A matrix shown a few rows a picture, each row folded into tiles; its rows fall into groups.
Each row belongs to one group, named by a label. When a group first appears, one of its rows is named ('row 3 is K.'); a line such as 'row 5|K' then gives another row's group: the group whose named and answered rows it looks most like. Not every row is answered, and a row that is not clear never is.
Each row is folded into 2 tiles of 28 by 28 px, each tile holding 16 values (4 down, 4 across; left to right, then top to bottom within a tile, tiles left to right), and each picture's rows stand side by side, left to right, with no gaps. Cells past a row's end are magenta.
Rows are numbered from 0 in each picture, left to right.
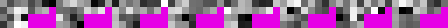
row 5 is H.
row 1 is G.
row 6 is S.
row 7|H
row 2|G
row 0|S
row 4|G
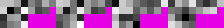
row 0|H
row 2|G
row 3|G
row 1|H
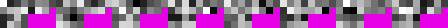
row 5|S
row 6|H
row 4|S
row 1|G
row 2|S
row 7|S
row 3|S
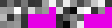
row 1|H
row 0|G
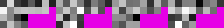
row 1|S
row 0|G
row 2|H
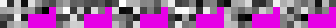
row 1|S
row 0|S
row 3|S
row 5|H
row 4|G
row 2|H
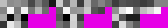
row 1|S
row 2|G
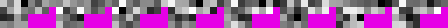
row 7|G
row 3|S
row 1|H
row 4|G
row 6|S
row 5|G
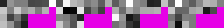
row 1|H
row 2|G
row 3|H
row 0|G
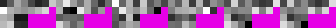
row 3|S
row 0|G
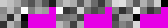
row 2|H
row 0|S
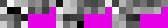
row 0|H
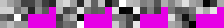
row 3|G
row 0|S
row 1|H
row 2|H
